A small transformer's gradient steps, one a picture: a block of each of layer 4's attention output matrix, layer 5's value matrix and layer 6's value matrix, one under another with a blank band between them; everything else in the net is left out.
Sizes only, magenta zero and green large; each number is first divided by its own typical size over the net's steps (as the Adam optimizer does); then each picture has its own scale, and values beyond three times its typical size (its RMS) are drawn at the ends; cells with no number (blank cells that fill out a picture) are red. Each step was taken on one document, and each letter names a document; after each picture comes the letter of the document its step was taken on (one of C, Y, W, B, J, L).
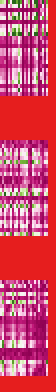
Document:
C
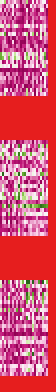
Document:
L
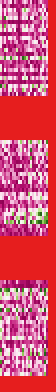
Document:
L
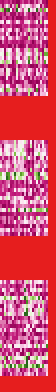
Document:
L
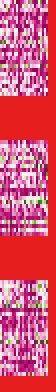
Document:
L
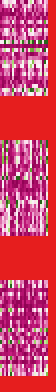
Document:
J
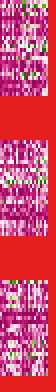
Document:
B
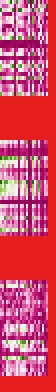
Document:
C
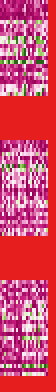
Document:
L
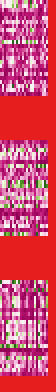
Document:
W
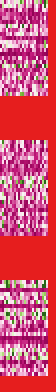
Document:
W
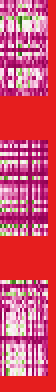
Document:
C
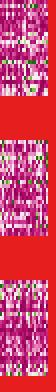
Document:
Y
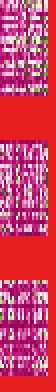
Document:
J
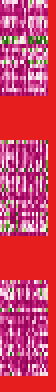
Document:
J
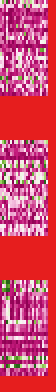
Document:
W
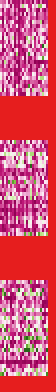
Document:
L
